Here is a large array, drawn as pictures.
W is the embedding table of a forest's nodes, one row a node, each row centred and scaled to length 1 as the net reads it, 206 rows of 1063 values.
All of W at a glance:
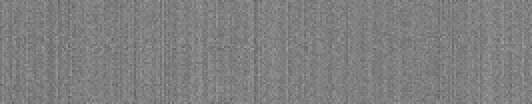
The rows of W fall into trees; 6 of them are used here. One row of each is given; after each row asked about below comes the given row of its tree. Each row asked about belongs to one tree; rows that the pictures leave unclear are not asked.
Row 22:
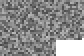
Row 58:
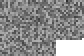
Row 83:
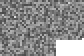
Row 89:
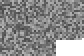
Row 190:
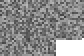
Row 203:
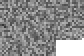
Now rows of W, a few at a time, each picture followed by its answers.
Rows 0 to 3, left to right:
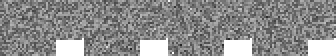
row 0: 22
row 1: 22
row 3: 89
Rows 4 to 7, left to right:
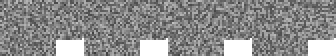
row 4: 58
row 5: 83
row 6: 83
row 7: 203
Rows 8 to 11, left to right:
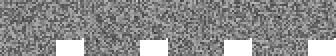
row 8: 203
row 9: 190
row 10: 58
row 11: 83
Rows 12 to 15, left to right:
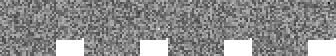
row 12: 190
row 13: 58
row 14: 190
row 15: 203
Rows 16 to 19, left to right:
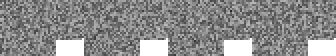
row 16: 89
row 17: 22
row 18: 190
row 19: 83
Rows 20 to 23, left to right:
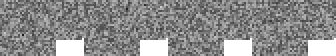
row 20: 22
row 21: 89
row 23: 203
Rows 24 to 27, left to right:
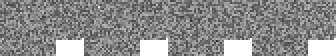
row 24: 83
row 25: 22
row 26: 83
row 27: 58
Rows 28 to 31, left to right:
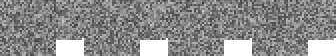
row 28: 190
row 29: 190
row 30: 83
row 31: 89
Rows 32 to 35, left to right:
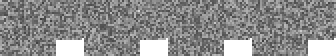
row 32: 83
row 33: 89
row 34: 190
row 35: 58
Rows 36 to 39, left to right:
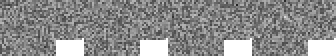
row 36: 89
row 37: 58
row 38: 203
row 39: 22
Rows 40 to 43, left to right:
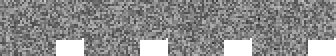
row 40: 190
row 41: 83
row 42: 89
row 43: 58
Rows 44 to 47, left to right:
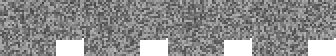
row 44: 83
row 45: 89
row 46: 89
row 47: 203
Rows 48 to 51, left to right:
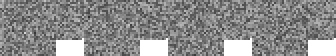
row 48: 203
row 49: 83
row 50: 22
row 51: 190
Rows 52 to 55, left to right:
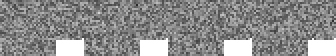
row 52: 83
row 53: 83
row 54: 190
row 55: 203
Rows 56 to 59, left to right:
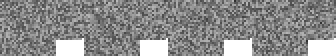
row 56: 89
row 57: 190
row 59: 203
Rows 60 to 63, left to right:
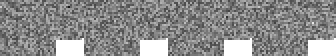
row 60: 83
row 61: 89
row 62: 22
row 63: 203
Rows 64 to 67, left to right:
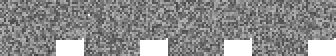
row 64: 203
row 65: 190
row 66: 22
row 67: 190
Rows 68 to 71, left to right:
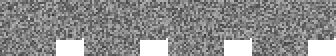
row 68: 22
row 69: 58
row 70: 203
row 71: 58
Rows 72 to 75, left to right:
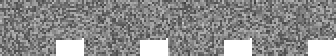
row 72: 203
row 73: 190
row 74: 203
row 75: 190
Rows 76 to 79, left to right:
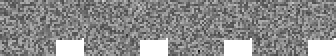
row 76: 83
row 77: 89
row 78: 83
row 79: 83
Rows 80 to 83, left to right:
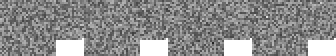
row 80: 203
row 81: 83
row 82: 190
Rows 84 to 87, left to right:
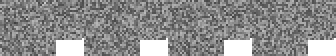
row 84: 203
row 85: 22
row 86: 203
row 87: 83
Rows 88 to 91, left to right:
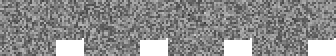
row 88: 190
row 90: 22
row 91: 190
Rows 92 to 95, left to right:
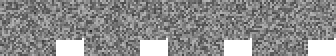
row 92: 22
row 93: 22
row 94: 22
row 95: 22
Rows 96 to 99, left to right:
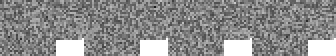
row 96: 203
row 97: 58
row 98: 203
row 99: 203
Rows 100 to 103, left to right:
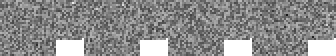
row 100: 58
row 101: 89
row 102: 22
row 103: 203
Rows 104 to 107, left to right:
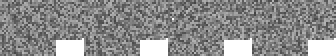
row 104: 190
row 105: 190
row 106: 22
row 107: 89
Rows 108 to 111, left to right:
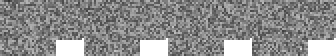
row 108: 83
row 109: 203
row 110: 83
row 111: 22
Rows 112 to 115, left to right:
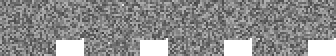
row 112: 190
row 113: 83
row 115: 203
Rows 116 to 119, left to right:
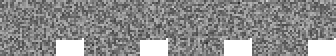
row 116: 58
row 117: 190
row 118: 83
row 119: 22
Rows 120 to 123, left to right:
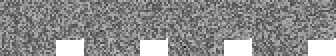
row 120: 190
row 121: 22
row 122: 203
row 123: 203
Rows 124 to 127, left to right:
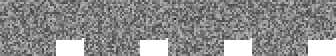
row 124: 83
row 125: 190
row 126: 203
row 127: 83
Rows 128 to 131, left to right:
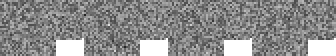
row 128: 22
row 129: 190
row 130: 190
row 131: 58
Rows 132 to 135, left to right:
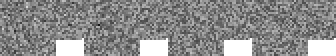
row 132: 203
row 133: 89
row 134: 190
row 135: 83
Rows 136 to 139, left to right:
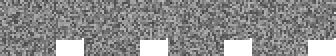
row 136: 190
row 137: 22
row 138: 190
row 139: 83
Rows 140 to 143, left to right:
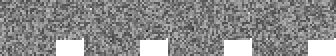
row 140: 203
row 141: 190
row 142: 89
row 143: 203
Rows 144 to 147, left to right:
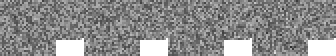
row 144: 190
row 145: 203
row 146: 190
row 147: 89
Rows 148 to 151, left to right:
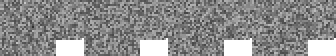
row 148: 190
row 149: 83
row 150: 190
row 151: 190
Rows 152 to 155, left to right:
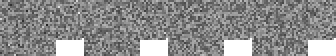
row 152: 83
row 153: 22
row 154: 22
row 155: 190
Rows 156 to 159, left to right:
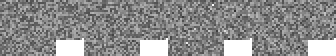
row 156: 22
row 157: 83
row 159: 190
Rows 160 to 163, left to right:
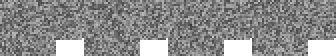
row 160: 203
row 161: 22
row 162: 89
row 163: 89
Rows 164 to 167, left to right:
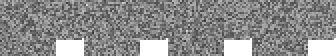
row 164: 22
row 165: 83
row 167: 22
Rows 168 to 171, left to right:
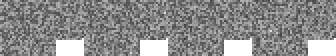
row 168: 83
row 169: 58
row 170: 58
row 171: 83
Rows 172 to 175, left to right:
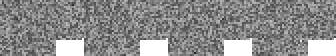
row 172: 190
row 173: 89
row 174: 89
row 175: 83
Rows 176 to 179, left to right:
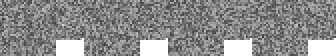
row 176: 190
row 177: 203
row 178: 89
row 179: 83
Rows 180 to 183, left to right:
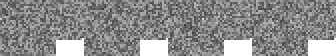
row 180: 83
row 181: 22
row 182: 89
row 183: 22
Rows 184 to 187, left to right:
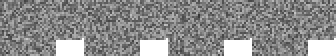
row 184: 22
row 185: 203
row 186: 190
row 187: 58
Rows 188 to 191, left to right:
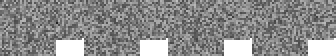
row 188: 190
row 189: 190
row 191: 89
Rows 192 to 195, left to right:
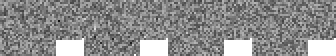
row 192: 83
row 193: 22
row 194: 22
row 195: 83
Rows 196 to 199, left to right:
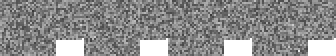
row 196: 89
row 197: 89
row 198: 83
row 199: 203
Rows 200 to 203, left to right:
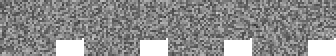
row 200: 89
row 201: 58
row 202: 83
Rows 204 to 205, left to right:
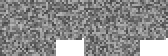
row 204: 22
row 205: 203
